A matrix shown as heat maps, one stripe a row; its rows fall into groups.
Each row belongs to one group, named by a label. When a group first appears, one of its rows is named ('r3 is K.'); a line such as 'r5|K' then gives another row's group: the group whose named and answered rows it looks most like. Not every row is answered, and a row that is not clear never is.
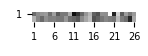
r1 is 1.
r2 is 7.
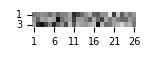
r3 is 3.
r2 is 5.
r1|1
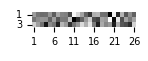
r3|7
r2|1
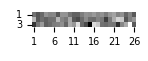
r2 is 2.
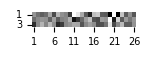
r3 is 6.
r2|1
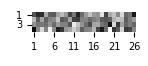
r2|2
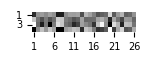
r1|6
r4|6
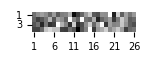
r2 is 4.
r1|1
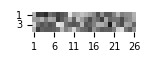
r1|3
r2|5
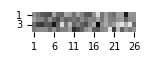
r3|3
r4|1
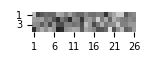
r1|2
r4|6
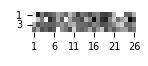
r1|2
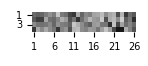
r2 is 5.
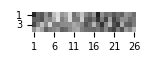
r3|6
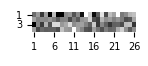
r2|7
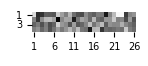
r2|5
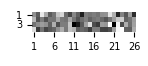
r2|2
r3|1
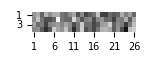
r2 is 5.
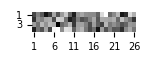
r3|5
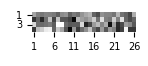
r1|7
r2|3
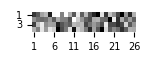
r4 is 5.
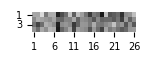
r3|5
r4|5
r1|5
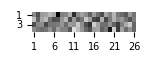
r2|7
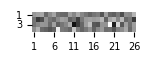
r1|5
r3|1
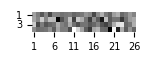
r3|2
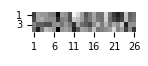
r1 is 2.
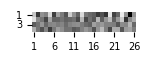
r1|4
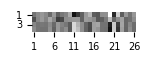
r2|6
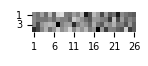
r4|4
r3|5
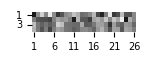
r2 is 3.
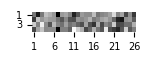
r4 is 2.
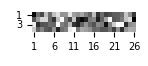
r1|4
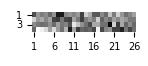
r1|6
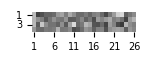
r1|2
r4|2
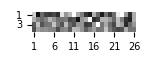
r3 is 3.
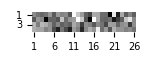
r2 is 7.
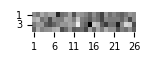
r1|5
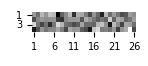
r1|5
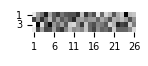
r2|3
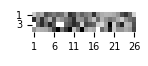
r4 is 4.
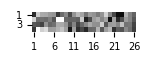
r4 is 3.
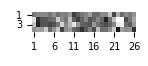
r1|1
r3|2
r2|2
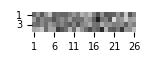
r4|5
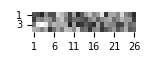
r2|3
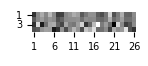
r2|6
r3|3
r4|4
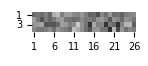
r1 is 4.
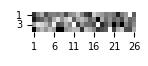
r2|4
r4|6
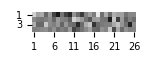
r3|7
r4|1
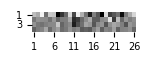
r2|1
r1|5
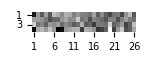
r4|6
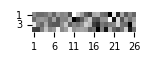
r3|7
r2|1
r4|4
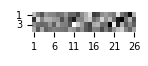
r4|2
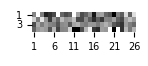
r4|1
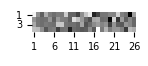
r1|7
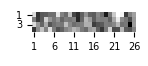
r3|7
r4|6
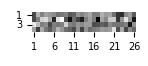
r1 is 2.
